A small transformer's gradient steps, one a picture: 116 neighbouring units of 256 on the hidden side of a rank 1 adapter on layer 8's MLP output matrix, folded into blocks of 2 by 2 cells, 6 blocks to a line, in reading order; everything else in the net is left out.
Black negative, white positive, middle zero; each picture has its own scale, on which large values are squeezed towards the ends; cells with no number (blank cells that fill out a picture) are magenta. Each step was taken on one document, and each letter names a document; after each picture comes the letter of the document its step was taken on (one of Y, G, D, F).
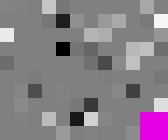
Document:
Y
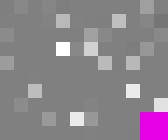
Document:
Y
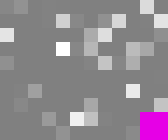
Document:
Y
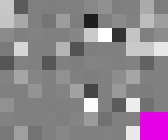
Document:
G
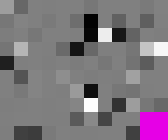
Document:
G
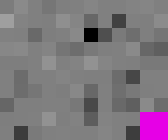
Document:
G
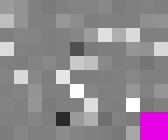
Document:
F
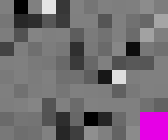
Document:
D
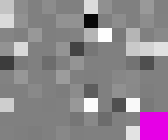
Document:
G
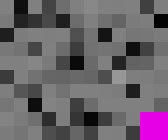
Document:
D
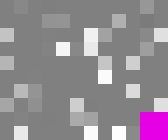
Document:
Y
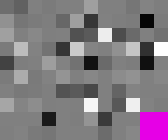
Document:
G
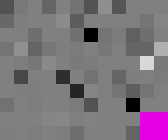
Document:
F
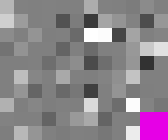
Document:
G
